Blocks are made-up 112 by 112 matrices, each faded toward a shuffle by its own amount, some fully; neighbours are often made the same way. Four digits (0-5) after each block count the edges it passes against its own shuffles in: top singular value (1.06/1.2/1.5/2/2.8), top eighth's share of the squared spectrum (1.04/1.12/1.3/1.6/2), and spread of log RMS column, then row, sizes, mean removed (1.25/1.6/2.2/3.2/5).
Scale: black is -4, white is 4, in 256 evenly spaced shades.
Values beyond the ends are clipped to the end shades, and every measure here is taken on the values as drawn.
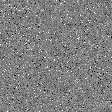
0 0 0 0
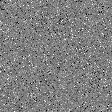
0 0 0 0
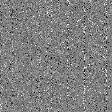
2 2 3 0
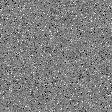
0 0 0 0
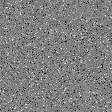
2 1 0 0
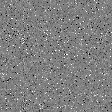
2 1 0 0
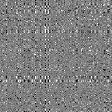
5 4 3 3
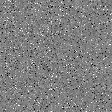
3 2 0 0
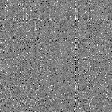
4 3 2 2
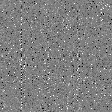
4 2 1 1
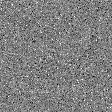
0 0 0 0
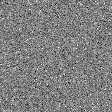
0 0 0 0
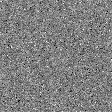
0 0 0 0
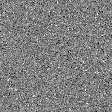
0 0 0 0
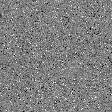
3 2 0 1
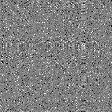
4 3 2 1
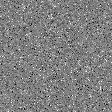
2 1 0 0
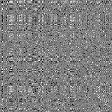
5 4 3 3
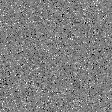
3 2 0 0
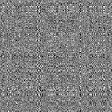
5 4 3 3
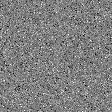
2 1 0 0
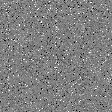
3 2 1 0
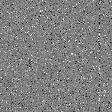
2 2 1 0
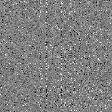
4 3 2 1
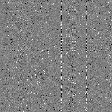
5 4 2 1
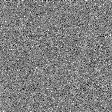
0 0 0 2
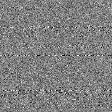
2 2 0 3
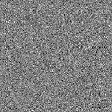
4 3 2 1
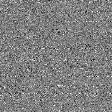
1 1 0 3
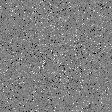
1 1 0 0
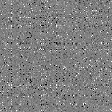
4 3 2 2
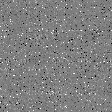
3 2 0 1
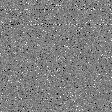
2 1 0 1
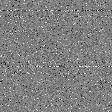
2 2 0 2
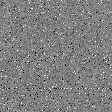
2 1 0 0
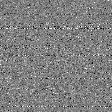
2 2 0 3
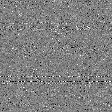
3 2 0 3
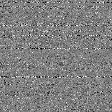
2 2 0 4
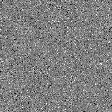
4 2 1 1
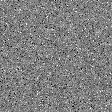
2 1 0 0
